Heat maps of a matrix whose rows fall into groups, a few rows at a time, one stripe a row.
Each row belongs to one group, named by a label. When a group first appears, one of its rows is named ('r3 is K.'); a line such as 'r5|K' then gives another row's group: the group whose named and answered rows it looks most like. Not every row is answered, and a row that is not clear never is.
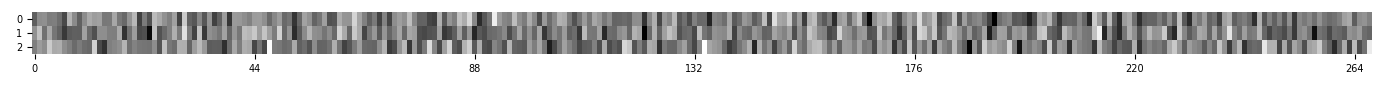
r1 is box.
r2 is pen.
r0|box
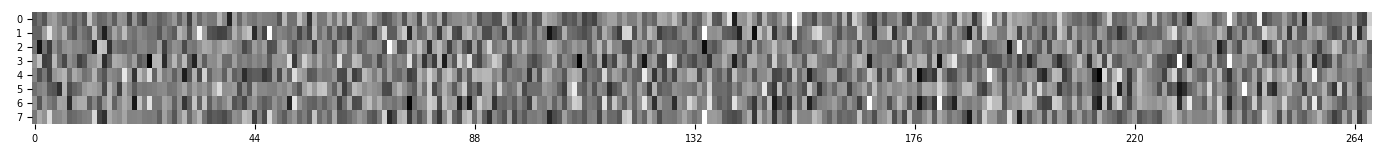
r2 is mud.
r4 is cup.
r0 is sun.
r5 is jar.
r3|box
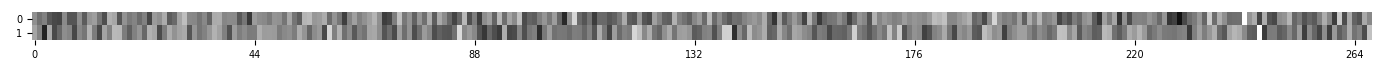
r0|jar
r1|sun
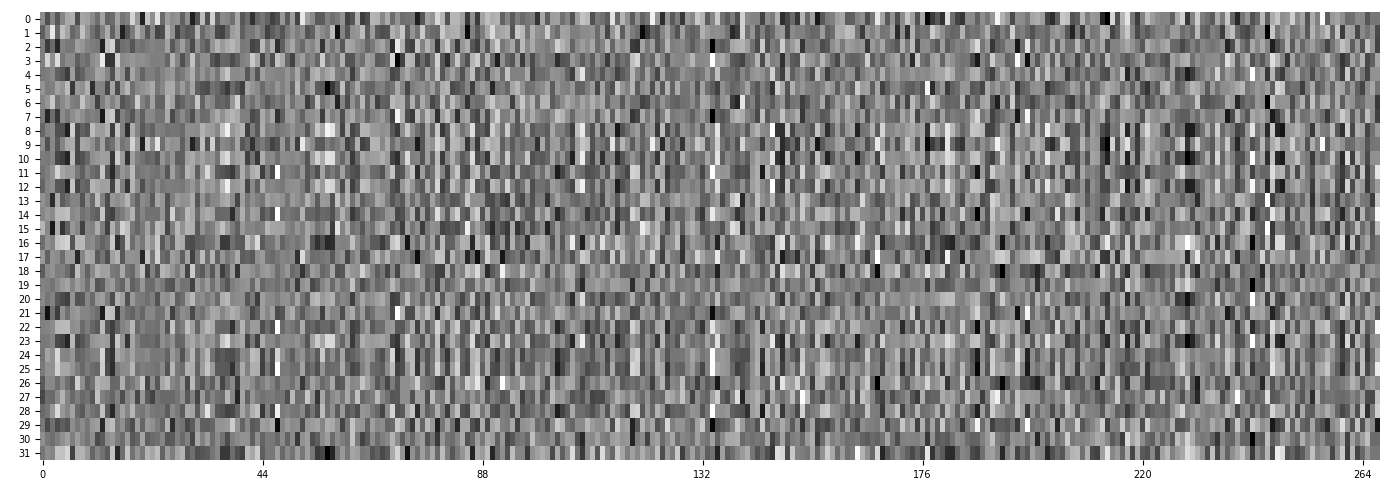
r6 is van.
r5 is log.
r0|cup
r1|van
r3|pen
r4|jar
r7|mud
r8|jar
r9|cup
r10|jar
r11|pen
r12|jar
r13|sun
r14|pen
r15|sun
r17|cup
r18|box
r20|jar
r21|mud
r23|jar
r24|pen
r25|pen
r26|box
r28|pen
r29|mud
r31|log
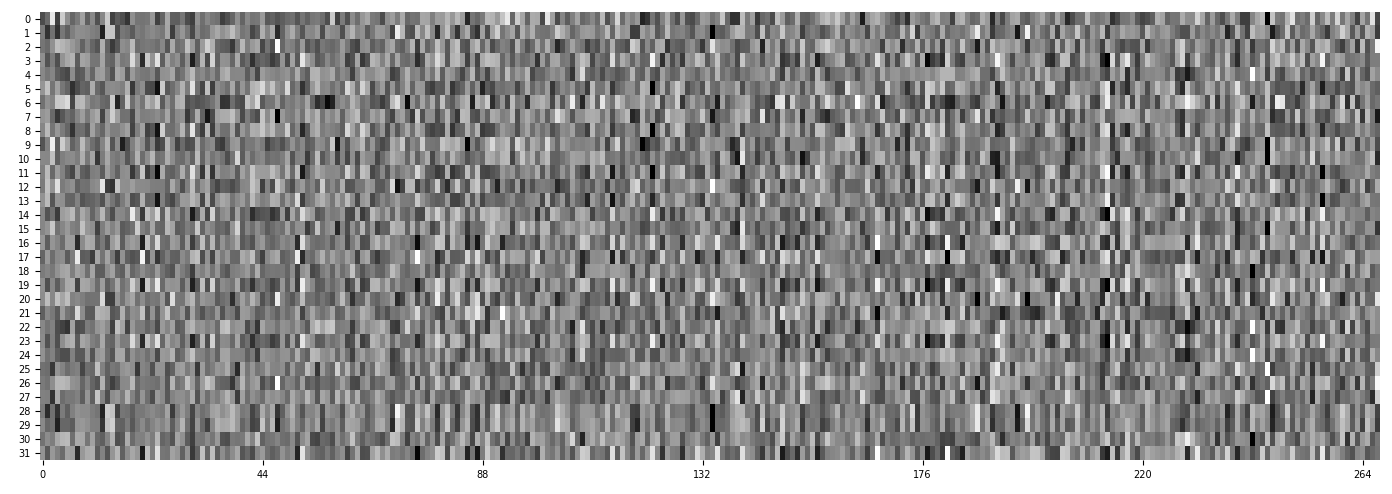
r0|van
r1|mud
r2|pen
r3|cup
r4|jar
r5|box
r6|log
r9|van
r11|box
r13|box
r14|cup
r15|van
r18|log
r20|pen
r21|box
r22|jar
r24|jar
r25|sun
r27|sun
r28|mud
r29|mud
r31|cup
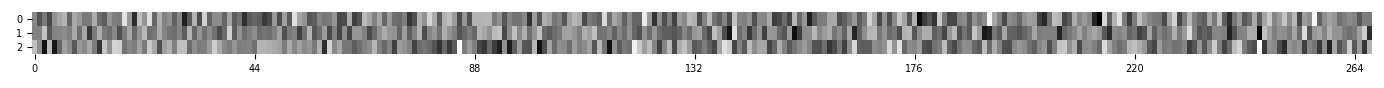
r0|cup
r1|van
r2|sun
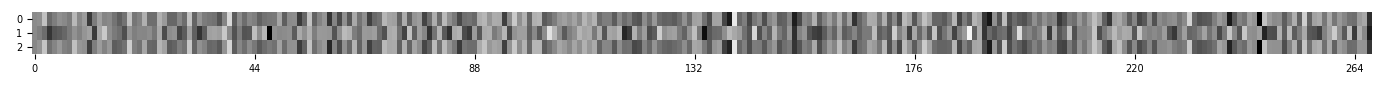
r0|van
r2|van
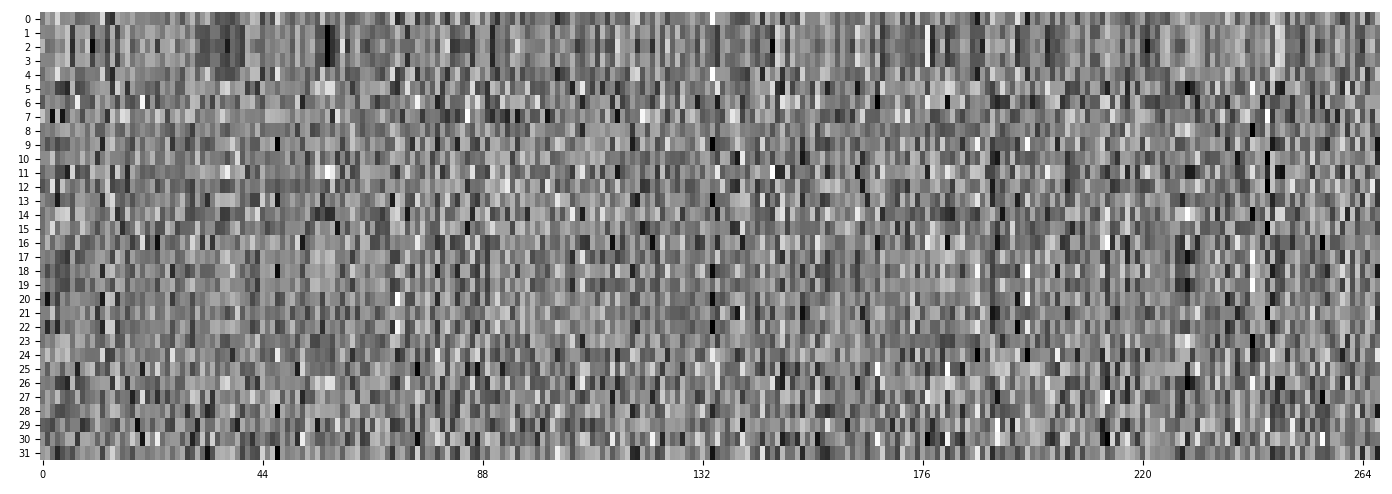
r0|pen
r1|log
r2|log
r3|log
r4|pen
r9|mud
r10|van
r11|jar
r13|mud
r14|log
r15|van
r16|box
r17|jar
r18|mud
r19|jar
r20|mud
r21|van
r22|mud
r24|pen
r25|cup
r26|jar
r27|box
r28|mud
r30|cup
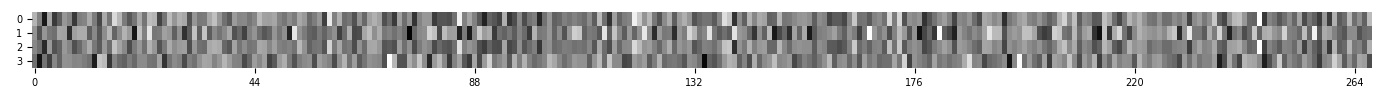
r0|sun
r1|cup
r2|sun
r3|mud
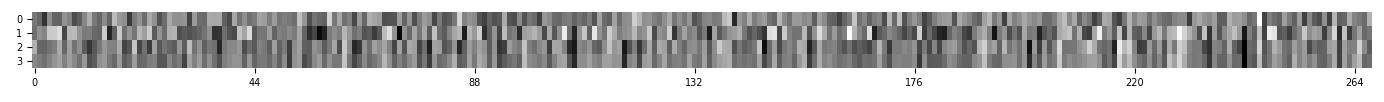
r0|sun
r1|log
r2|log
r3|log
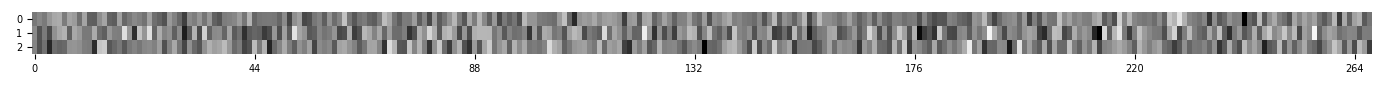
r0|log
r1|cup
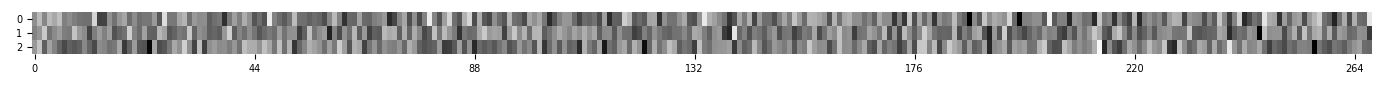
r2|box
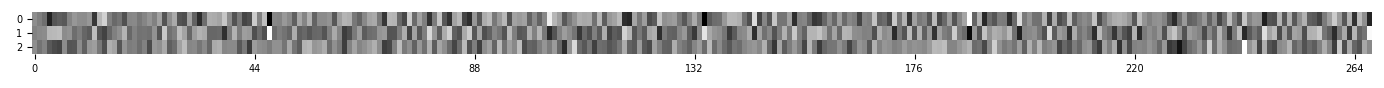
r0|mud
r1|pen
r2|jar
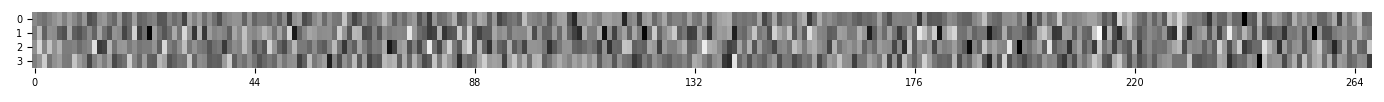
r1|box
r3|van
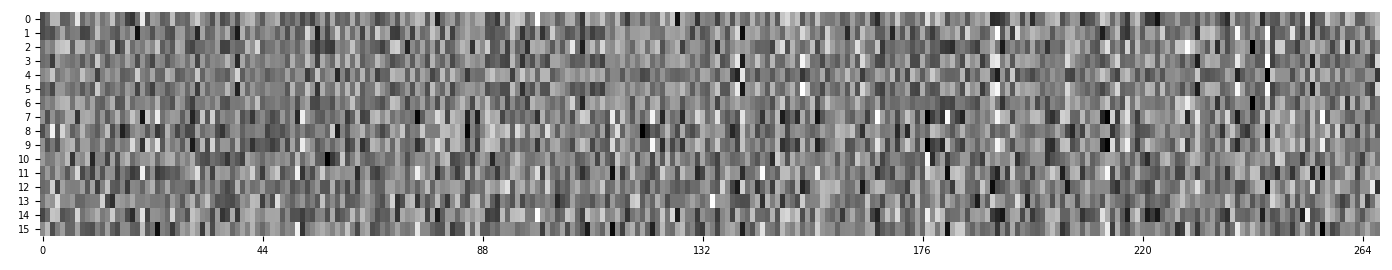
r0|box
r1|sun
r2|log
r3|sun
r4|van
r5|sun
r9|cup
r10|log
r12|van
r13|pen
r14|box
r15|box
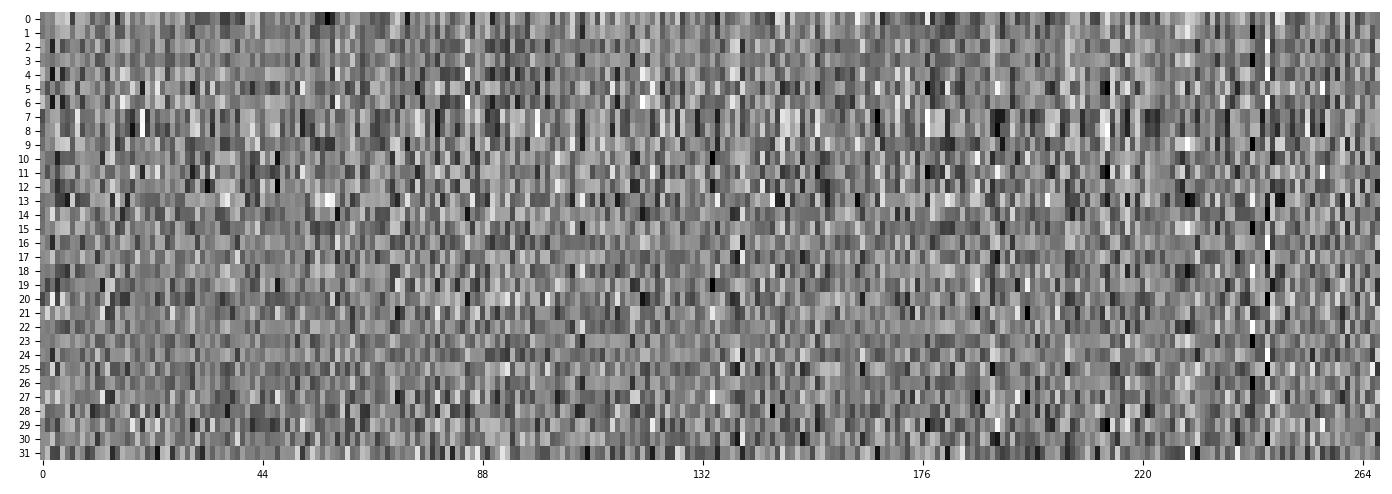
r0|log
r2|sun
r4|sun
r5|cup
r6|sun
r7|box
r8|box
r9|log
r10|mud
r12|mud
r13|jar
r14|van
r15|log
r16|sun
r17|van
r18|jar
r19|mud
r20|van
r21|pen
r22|jar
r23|log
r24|sun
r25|van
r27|pen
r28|log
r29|cup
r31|box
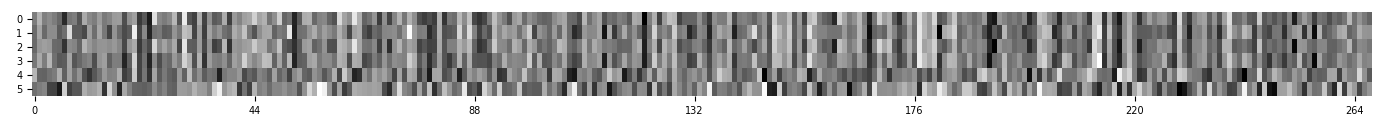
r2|box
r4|log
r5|jar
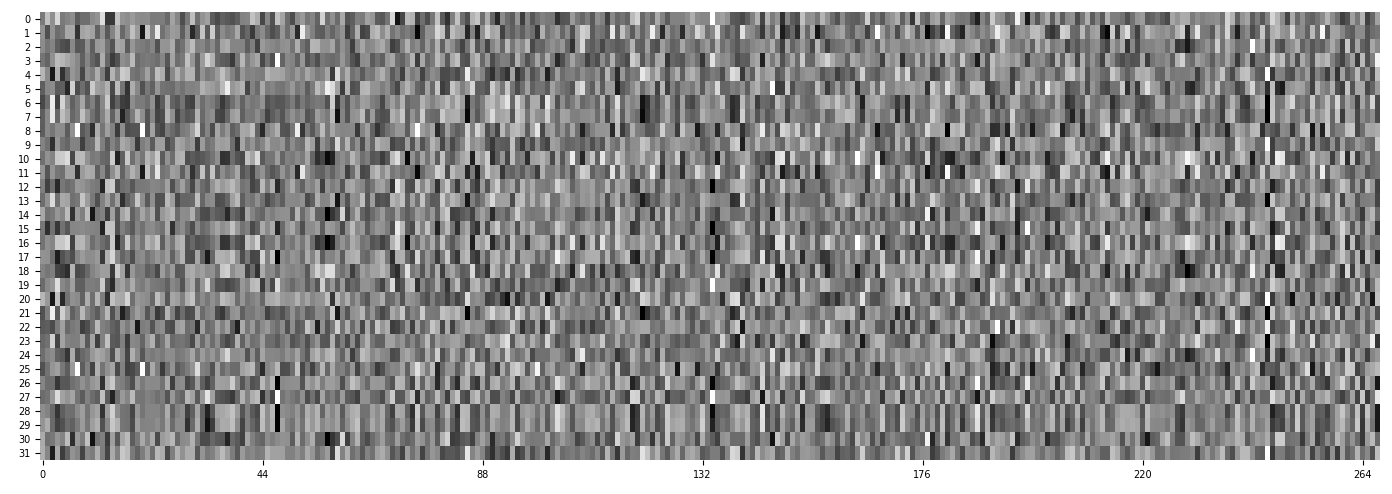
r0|pen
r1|cup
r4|sun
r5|jar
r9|sun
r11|cup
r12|mud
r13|van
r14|log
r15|mud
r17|mud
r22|sun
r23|van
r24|jar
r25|box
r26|mud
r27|pen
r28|mud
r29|mud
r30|log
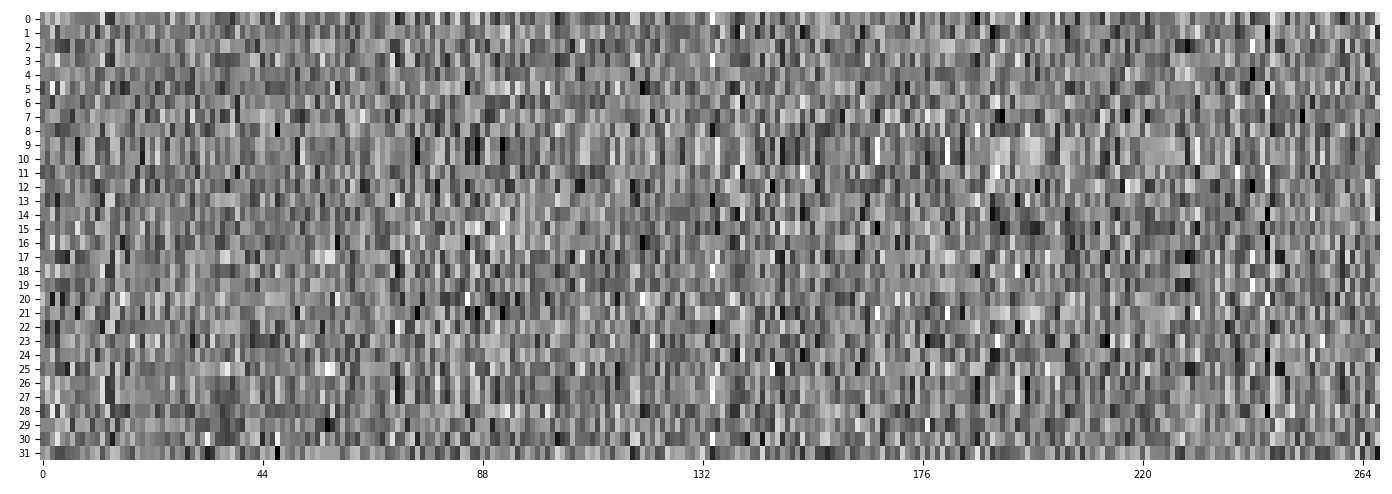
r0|pen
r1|van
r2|jar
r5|van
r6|sun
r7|box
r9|cup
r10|cup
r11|sun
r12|log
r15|box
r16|van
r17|jar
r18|pen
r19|jar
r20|sun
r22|mud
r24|van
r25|jar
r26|pen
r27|pen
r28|van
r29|log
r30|pen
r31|mud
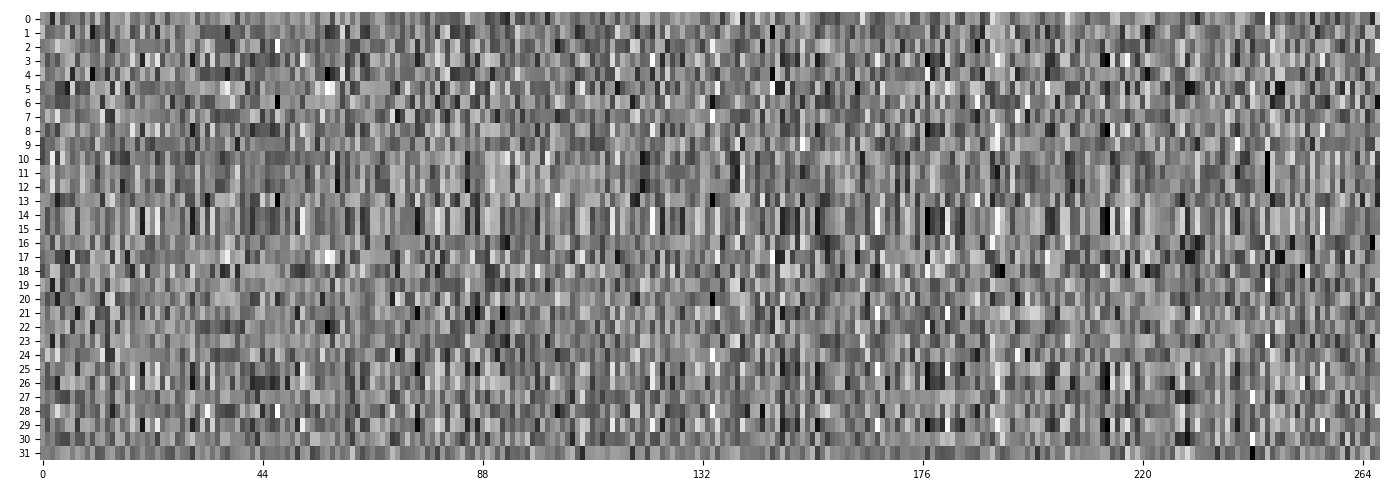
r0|sun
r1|log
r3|cup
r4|log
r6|mud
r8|cup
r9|sun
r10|van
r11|van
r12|van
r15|cup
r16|sun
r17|jar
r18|box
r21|cup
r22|log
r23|sun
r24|pen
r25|cup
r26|cup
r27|jar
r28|pen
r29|cup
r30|jar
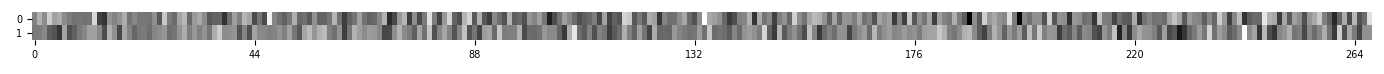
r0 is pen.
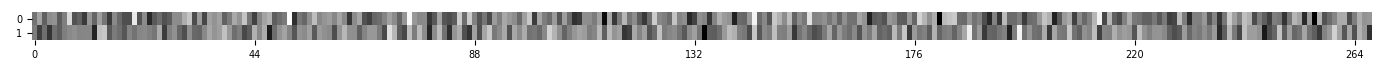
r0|box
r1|mud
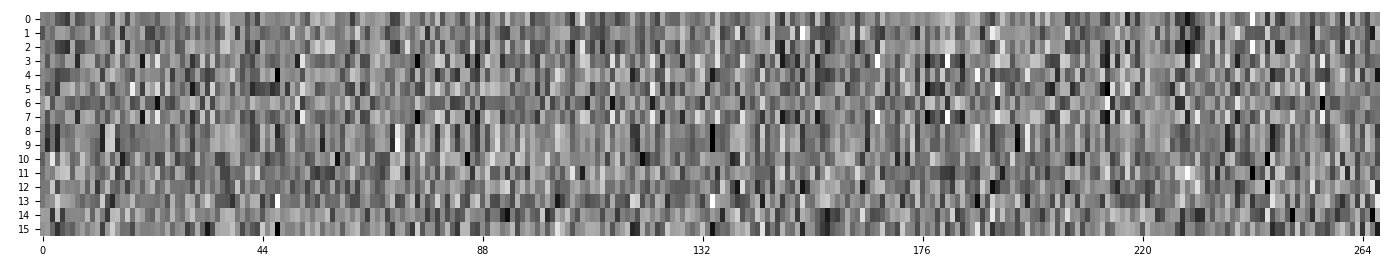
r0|jar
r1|sun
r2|jar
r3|cup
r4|mud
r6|box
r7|cup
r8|mud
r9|mud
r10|van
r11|log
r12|van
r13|pen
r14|sun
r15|mud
